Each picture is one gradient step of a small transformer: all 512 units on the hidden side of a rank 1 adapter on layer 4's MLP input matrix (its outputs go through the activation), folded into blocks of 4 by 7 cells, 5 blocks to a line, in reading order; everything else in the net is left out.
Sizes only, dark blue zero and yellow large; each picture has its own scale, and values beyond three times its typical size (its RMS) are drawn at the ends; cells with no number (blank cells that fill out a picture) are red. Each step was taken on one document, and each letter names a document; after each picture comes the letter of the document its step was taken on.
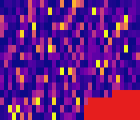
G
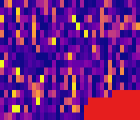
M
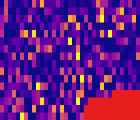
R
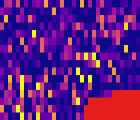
R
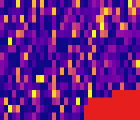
G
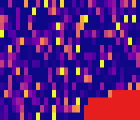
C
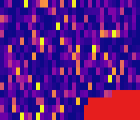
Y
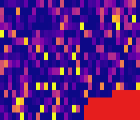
C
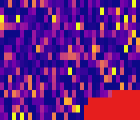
M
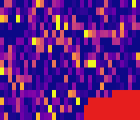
R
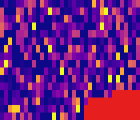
G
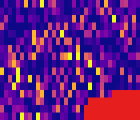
Y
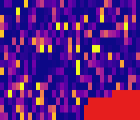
Y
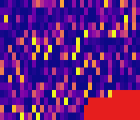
Y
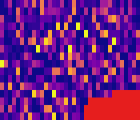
M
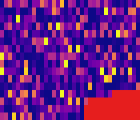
Y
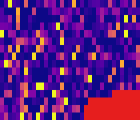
C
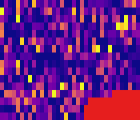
M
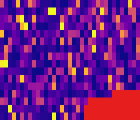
G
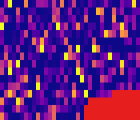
Y
